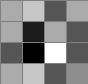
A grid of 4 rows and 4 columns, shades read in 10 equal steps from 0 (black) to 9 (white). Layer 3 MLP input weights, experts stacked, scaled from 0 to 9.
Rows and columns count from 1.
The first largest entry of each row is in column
2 1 3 2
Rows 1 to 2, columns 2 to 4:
7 3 6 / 1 6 3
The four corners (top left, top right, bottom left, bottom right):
6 6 6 5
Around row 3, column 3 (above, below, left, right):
6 3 0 3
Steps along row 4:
up down up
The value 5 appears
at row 4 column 4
